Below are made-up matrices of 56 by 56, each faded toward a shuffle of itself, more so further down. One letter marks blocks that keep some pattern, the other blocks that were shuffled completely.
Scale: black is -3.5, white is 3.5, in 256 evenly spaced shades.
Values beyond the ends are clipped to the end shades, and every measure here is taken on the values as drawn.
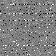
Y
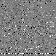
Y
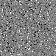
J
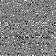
Y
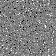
J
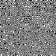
Y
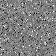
J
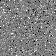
J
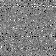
Y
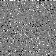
Y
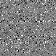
Y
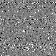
Y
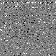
Y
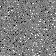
J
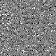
Y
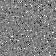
J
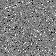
J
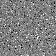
J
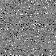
Y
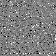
Y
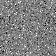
J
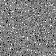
Y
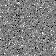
J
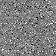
Y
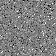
J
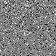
Y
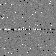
Y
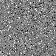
J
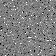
J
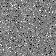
J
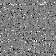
Y
